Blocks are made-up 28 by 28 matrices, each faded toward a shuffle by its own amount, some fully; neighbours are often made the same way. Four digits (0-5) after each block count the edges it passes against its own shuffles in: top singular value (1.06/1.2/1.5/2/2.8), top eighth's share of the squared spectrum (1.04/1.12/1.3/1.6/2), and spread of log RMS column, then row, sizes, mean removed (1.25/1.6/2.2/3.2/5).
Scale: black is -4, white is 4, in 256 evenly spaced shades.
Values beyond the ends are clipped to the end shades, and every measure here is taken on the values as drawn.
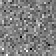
0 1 0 0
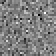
0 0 0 0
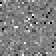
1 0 0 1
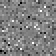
0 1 0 0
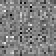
3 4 2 1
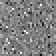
0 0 0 0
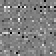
3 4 1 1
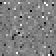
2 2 0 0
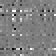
3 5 1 2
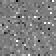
1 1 0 0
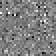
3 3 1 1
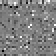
3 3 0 2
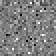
2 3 0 0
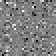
2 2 1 1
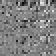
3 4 2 2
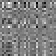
4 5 3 3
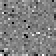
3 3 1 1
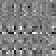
4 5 2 3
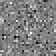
0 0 0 0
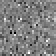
2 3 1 1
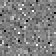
0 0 0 0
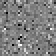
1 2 2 1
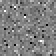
0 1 0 0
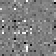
1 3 2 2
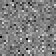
0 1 0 0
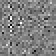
3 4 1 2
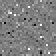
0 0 0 0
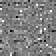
2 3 0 0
